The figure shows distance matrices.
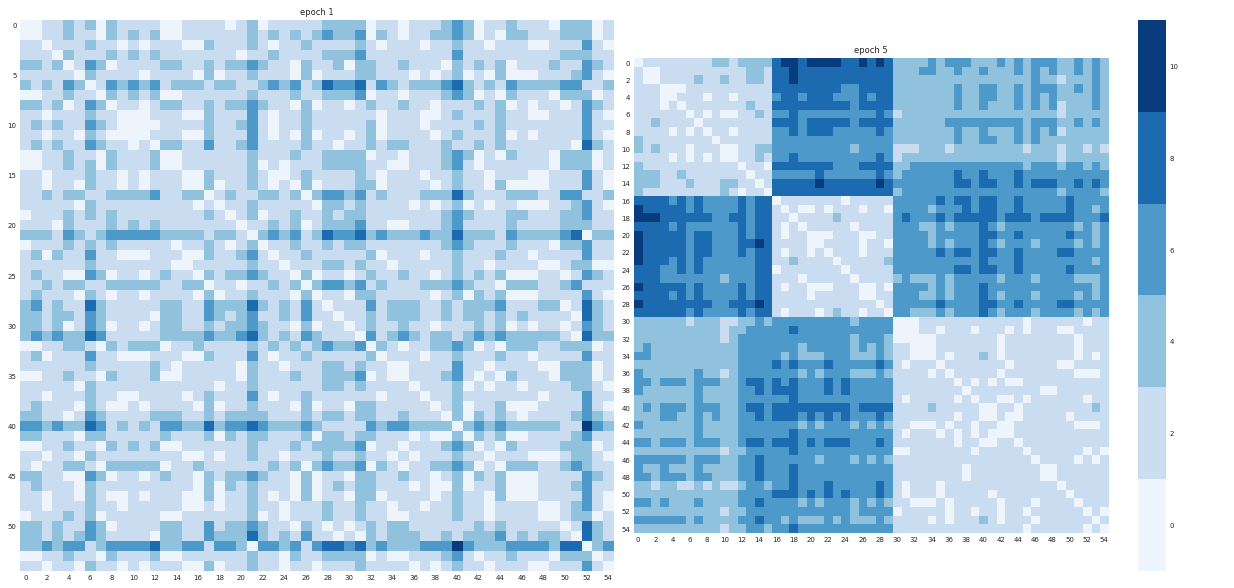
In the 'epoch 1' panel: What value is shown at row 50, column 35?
4
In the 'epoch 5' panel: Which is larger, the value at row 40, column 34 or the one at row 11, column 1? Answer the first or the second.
the first
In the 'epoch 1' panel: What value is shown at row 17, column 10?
4
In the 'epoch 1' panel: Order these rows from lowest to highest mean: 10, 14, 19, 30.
14, 10, 30, 19
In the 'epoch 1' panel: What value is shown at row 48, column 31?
4
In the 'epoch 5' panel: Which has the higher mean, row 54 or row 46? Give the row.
46
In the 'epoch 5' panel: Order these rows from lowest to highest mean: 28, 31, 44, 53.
31, 53, 44, 28
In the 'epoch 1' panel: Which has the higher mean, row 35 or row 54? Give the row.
35
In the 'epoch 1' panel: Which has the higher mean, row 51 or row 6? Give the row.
6
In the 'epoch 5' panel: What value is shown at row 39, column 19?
6
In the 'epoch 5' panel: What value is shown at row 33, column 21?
6
